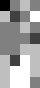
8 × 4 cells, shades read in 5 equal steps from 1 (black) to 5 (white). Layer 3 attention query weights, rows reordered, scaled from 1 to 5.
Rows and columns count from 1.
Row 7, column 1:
4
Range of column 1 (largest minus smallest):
3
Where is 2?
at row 2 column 2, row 4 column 4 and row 6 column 2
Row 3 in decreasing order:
4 3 3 3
